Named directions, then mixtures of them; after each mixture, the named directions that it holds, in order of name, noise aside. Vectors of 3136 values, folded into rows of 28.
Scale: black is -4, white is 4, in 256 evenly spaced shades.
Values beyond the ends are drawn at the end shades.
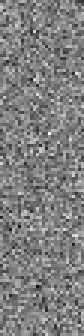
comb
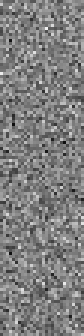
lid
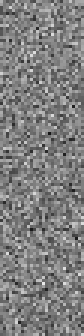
comb, lid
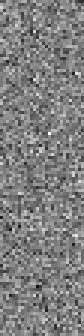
comb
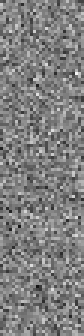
comb, lid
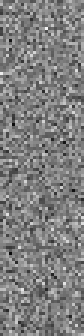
lid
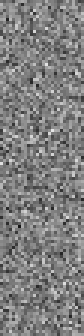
comb, lid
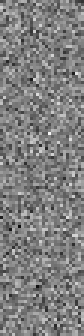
comb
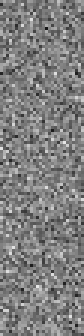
comb, lid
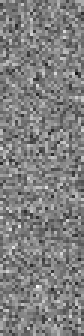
comb, lid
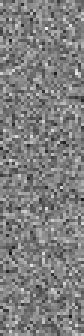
comb, lid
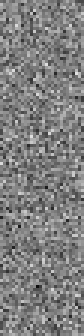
comb, lid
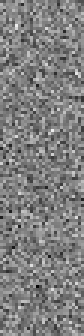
comb, lid
